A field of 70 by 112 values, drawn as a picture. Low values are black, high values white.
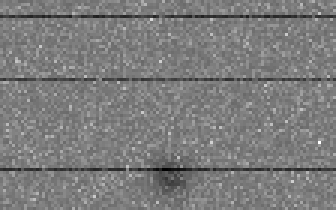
Most values sit high, with a long tail of low ones. There is no overall slope. Rows 6, 27 and 57 differ from the rows beside them. A single dip lies in the bottom middle.
